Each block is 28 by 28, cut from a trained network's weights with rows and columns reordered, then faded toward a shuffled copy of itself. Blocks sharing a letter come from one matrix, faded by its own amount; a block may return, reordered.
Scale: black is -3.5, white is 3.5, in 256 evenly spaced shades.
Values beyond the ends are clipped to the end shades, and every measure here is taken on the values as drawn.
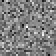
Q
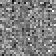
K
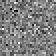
K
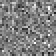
Q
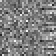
Q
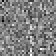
Q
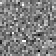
K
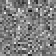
Q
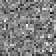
Q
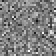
Q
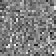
K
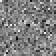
K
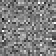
Q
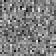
K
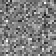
Q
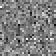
K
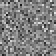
K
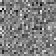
Q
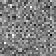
K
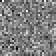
K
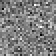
Q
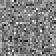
K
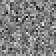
Q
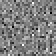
K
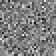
K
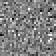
K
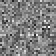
K
